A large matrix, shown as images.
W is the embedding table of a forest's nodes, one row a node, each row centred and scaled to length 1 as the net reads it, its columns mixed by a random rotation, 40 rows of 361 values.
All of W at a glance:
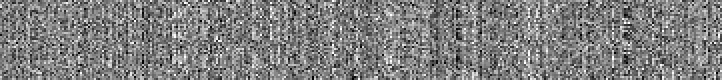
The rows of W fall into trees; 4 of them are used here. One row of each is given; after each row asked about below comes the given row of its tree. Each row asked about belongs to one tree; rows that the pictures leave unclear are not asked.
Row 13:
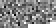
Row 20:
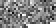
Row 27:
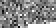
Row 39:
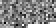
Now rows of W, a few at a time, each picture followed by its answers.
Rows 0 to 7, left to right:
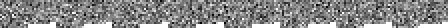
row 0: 13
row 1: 27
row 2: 20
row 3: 39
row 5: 27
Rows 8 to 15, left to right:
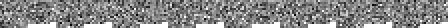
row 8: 27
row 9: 39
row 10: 13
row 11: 13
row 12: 27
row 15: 39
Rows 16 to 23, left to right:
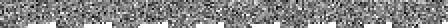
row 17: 27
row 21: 39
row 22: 13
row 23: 20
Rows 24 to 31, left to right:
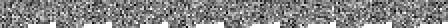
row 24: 13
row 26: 13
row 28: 27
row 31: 27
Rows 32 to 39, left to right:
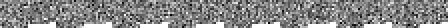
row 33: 27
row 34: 13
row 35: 39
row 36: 39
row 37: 27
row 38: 39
